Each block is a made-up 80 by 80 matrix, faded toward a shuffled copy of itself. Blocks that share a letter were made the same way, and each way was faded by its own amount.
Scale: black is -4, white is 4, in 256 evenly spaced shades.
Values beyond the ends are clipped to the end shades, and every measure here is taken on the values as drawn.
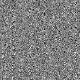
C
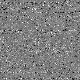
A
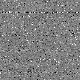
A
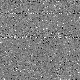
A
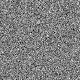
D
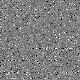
A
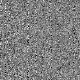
C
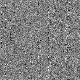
C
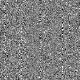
C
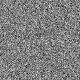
D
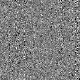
C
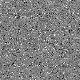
A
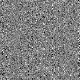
C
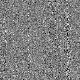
C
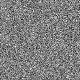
D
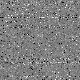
A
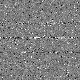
A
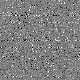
A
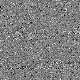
A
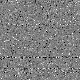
A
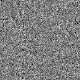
C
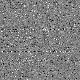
A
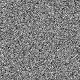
D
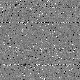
A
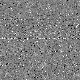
A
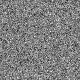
D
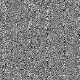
C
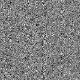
C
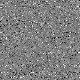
A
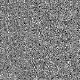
C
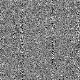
C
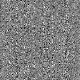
C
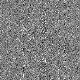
C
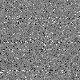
A
